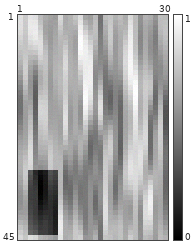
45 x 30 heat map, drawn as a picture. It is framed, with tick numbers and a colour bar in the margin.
An odd patch, lower than its surroundings, sits in the bottom left. The grain runs up and down. The bottom left is the ninth with the lowest average.
